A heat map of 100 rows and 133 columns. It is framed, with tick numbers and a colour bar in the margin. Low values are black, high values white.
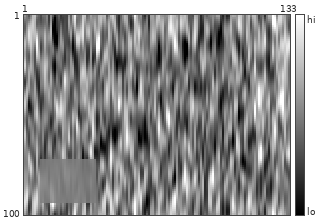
In the bottom left lies a patch that is calmer than the rest. There is no overall slope. On average the colour sits 50% of the way up the scale. The bottom left is the calmest part. The grain runs up and down.
